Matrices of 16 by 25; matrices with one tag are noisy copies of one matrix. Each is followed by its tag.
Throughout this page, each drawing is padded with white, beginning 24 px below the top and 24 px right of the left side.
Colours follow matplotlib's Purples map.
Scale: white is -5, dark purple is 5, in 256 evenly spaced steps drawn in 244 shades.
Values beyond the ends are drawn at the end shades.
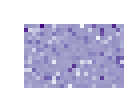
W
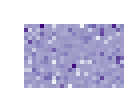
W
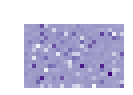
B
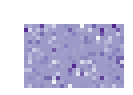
W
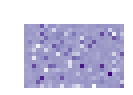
B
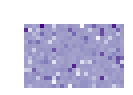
W
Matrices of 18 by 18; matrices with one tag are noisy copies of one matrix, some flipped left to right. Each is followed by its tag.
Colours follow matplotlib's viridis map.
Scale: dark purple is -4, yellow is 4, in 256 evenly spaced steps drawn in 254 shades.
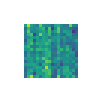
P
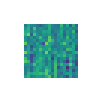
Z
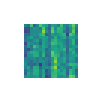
P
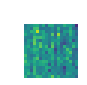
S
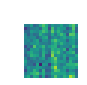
P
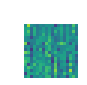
Z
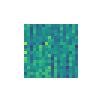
Z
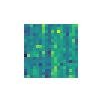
P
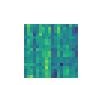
P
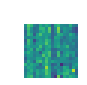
P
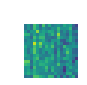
S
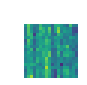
P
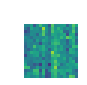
P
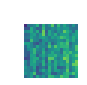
S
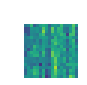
P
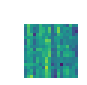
P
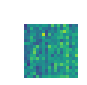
S
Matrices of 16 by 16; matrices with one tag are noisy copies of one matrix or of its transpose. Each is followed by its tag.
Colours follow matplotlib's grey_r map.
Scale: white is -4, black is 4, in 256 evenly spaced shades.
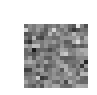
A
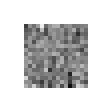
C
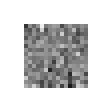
C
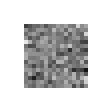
C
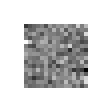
C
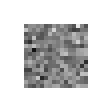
A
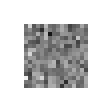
A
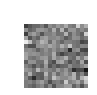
C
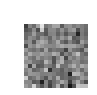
C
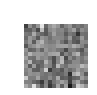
C
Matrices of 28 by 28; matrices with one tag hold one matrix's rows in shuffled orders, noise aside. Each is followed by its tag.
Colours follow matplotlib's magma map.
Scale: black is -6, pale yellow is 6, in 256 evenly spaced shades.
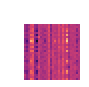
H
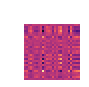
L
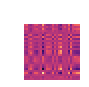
L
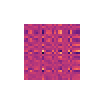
L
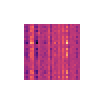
H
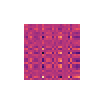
L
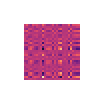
L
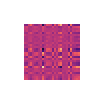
L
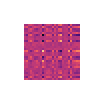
L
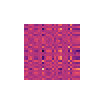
L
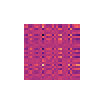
L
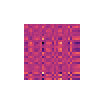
L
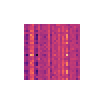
H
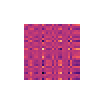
L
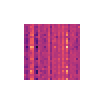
H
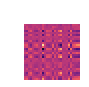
L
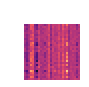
H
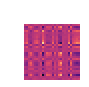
L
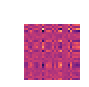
L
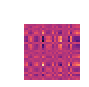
L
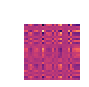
L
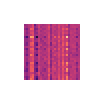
H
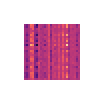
H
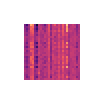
H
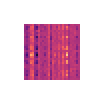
H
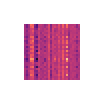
H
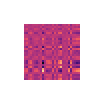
L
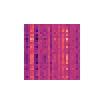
H
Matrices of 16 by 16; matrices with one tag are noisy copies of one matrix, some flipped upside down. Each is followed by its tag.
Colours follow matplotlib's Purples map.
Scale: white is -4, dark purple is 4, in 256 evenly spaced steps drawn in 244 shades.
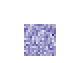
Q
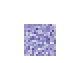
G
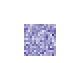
Q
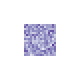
Q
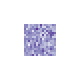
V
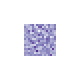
G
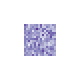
V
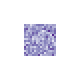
Q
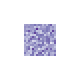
G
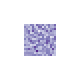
G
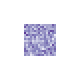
Q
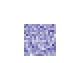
Q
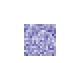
Q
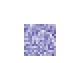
Q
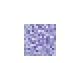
G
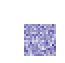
Q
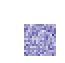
Q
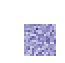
G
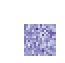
V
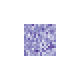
V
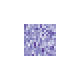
V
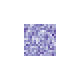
Q
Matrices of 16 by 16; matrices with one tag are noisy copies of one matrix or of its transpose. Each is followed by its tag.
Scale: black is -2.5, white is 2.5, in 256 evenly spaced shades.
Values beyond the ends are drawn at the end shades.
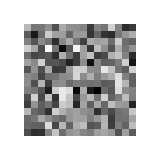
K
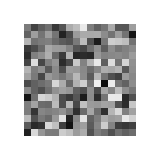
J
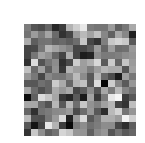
J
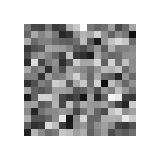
J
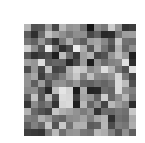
K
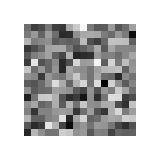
J
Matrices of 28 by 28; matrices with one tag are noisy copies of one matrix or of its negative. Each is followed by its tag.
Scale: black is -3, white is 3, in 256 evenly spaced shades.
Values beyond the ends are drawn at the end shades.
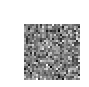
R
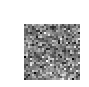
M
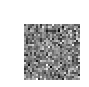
R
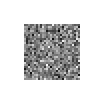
R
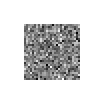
R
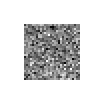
M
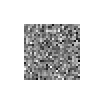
R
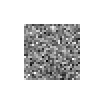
M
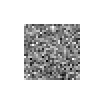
M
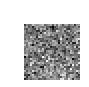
M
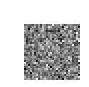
R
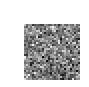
M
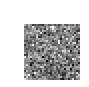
M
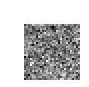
M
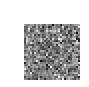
R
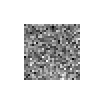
M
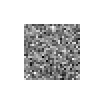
M
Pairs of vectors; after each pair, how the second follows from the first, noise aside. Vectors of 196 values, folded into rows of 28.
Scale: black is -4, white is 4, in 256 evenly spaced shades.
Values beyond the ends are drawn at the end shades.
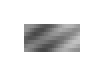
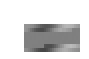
partly zeroed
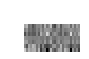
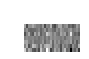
sign-scrambled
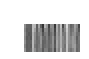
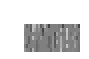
partly zeroed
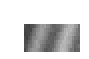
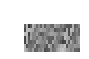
sign-scrambled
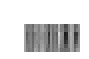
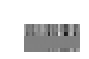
partly zeroed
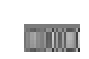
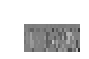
partly zeroed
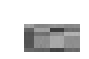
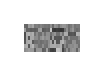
sign-scrambled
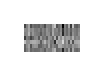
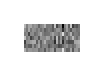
sign-scrambled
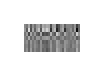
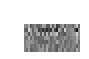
sign-scrambled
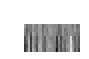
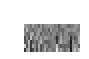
sign-scrambled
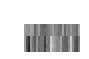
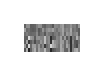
sign-scrambled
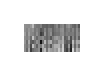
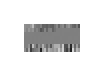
partly zeroed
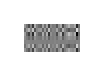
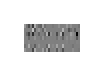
partly zeroed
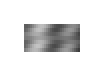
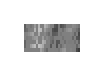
partly zeroed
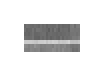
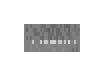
partly zeroed
